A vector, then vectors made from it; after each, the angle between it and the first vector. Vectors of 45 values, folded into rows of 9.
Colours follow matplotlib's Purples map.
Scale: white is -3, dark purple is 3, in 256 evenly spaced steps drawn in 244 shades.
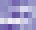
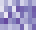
partly opposed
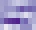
nearly opposite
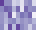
orthogonal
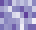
orthogonal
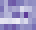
nearly parallel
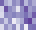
orthogonal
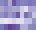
nearly parallel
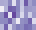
orthogonal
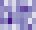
partly opposed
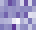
partly aligned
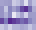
nearly opposite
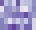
partly aligned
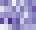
partly opposed
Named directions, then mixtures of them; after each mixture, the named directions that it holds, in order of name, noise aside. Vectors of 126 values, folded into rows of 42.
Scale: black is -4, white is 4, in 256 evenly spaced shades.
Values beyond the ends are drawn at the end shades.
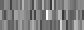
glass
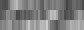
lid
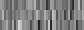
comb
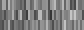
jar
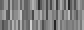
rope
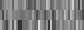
comb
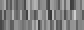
comb, jar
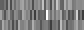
glass, rope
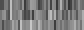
lid, rope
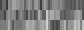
glass, jar, lid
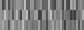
jar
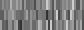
comb, glass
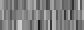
comb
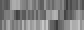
lid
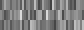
glass, jar, rope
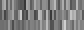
jar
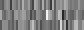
glass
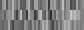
jar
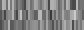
jar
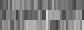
glass, jar, lid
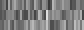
glass, jar, lid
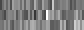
glass, jar, lid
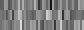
glass, rope
